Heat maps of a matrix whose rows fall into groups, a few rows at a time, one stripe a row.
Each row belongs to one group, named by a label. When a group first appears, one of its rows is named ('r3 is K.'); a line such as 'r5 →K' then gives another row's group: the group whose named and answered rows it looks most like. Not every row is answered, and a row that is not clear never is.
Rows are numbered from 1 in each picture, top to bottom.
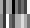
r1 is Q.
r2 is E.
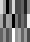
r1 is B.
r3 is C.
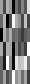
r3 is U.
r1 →Q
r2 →C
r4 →Q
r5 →E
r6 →C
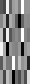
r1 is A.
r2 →B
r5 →C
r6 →Q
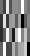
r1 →A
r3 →E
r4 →C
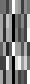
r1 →C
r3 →Q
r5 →E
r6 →Q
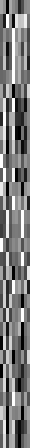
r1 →B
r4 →C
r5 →C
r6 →C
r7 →Q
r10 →B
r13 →B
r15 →C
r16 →A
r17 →A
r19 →A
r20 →Q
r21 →C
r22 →U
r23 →A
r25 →U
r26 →Q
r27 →U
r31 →B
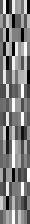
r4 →E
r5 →C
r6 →C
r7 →A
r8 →C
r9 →A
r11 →C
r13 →Q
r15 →B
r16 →C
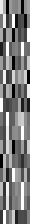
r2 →B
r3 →Q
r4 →A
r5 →Q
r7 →Q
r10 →A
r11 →Q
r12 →U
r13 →C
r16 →B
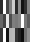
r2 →A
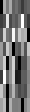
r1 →U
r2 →A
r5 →B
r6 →B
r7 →B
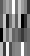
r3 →U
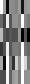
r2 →A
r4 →A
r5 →E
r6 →A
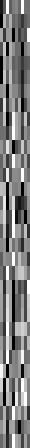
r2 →U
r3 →Q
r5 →U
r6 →U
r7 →B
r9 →C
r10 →C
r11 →Q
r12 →C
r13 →A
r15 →B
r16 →B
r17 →C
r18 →B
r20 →E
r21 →Q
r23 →Q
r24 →E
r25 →Q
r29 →E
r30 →C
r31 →B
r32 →C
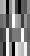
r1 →B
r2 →C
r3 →A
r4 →E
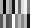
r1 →E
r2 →C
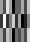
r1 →Q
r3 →Q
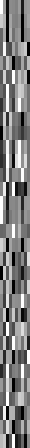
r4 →C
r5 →Q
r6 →C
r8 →E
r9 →U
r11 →E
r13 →A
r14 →B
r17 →C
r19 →Q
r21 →Q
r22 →A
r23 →B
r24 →E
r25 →C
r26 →Q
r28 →Q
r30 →B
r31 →Q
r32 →B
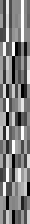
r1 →A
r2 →A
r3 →A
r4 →B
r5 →Q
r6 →Q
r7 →B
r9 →B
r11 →C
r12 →Q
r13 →E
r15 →B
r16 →Q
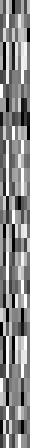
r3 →C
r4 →E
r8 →B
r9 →U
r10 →C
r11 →A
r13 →A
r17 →E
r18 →Q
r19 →E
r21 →A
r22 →E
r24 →U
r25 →E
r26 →E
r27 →A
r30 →E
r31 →U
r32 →E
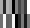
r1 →Q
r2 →B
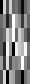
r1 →U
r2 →C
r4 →E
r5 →A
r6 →B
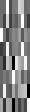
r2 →A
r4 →A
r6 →C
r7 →C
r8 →Q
